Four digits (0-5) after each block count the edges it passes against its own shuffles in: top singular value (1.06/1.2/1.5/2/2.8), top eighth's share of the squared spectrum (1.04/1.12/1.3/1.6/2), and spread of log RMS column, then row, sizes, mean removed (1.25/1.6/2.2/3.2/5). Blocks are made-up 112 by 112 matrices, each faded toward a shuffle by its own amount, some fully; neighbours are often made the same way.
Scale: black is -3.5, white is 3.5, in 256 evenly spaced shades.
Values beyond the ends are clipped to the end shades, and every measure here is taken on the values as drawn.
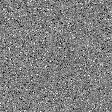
0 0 0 0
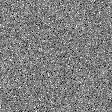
0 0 0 0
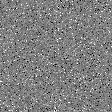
0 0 0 0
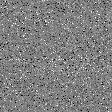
1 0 0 1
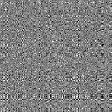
5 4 3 3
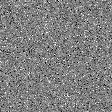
1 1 0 0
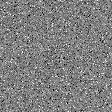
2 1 0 0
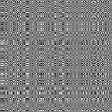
5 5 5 5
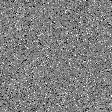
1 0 0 0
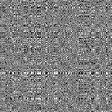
5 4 3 3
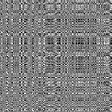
5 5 4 4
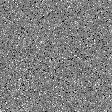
2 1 0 0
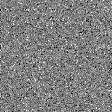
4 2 1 1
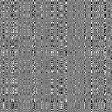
5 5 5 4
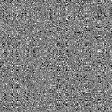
4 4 3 2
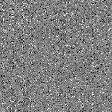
3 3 2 1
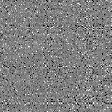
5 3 2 2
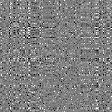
5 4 3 3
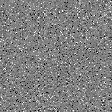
4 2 1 1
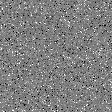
0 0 0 0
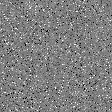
2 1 0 0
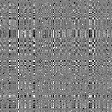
5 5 4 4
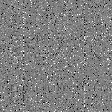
4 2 1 0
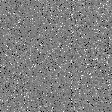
3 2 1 0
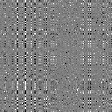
5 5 4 3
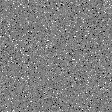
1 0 0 0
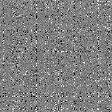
2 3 3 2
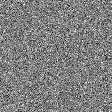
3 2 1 0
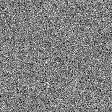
1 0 0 0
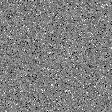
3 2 0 0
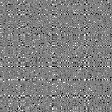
5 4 3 3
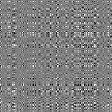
5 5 4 4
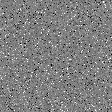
0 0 0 0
